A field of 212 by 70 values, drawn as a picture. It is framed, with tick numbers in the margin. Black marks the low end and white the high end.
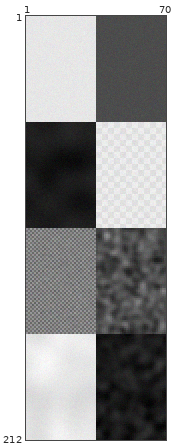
It is made of 4 by 2 panels. Panel 1,1: very high, flat. Panel 1,2: low, flat. Panel 2,1: very low, smooth, faint in contrast. Panel 2,2: very high, checkered, faint in contrast. Panel 3,1: middling, checkered. Panel 3,2: low, blotchy. Panel 4,1: very high, smooth, faint in contrast. Panel 4,2: very low, blotchy, faint in contrast.
